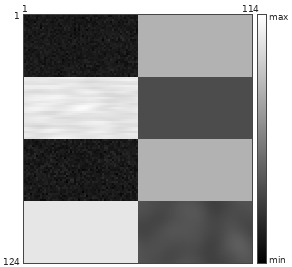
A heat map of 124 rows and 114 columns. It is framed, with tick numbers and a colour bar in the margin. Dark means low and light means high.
The table splits into 4 rows of 2 panels. Panel 1,1: very low, fine-grained, faint in contrast. Panel 1,2: high, flat. Panel 2,1: very high, streaked across, faint in contrast. Panel 2,2: low, flat. Panel 3,1: very low, fine-grained, faint in contrast. Panel 3,2: high, flat. Panel 4,1: very high, flat. Panel 4,2: low, smooth, faint in contrast.
